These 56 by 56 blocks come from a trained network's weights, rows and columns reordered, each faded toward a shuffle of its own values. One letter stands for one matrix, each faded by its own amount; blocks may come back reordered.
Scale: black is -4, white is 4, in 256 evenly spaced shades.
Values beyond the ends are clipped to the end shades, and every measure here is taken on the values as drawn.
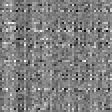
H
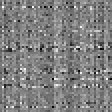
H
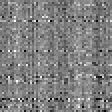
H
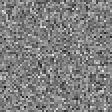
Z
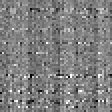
H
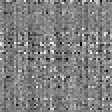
H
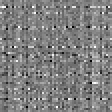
H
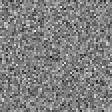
Z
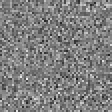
Z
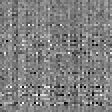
H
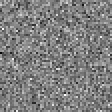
Z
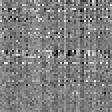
H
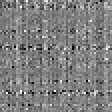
H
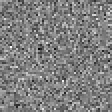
Z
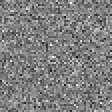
Z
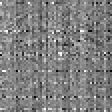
H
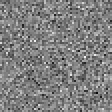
Z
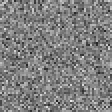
Z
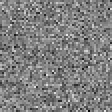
Z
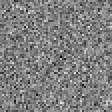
Z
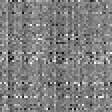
H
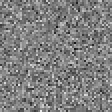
Z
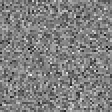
Z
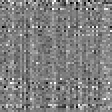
H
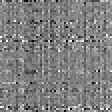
H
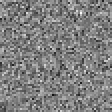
Z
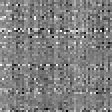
H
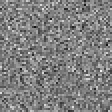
Z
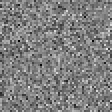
Z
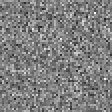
Z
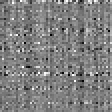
H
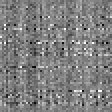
H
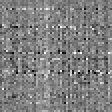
H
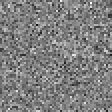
Z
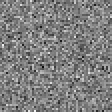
Z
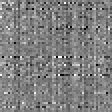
H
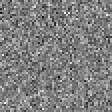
Z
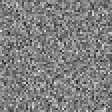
Z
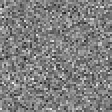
Z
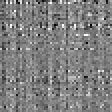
H
